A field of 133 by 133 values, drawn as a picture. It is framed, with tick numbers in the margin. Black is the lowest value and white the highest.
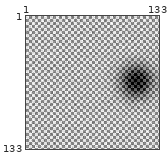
Grain: checkered. Dips: one, in the middle right. Mirror symmetry: none. Average level on the scale: 70%. Ninth with the lowest average: middle right.
